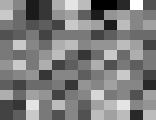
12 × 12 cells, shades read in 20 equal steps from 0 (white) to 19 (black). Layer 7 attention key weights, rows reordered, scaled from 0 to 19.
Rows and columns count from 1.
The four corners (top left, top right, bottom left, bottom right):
6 13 14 5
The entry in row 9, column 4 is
11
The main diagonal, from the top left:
6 11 13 14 6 11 10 10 7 9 9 5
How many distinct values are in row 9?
9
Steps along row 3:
up up down up down up up up down up down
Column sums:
117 123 118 135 114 103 121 116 118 93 111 125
